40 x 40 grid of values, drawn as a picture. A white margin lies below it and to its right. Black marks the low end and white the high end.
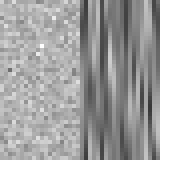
The table splits into one row of 2 panels. Panel 1,1: high, fine-grained. Panel 1,2: middling, streaked downward, strong in contrast.
